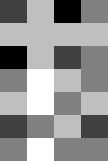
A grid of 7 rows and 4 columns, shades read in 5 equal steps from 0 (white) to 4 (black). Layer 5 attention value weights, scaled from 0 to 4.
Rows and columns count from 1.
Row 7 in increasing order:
0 2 2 2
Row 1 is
3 1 4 2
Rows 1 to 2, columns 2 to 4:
1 4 2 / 1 1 1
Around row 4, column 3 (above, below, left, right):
3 2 0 2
